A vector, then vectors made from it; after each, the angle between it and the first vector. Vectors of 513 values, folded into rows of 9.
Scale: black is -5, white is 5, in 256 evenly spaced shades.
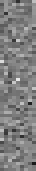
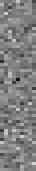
nearly opposite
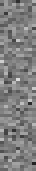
nearly parallel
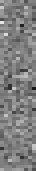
orthogonal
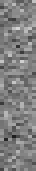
partly aligned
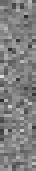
partly opposed
